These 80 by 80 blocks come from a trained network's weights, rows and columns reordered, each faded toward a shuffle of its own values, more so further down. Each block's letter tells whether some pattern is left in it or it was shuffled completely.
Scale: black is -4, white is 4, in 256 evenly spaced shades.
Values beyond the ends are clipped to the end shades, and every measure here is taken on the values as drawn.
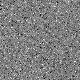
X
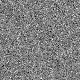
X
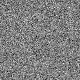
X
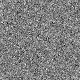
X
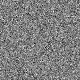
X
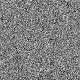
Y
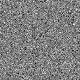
Y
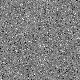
X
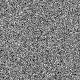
X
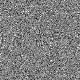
Y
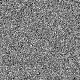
X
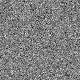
Y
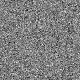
Y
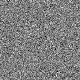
Y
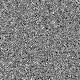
X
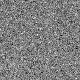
X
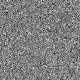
Y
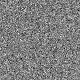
X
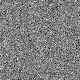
X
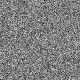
Y
